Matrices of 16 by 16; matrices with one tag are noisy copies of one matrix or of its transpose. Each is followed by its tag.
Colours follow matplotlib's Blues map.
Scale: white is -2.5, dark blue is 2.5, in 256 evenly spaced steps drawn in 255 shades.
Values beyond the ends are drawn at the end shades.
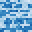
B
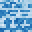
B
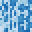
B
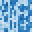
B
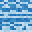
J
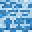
B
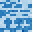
B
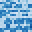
B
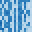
J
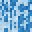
B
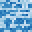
B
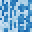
B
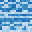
J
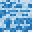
B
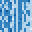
J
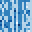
J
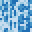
B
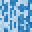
B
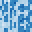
B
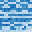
J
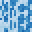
B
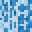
B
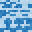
B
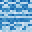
J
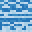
J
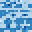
B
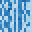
J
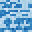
B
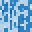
B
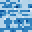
B
